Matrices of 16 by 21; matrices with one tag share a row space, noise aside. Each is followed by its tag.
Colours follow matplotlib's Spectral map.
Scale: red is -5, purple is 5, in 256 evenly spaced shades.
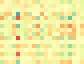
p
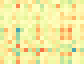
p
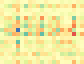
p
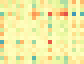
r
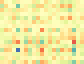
p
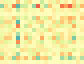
p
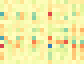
r
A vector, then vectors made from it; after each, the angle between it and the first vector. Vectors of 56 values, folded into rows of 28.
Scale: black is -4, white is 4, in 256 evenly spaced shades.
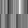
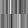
partly opposed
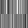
partly aligned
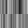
nearly opposite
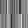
partly opposed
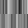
nearly opposite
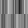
nearly opposite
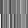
orthogonal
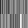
orthogonal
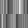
nearly parallel
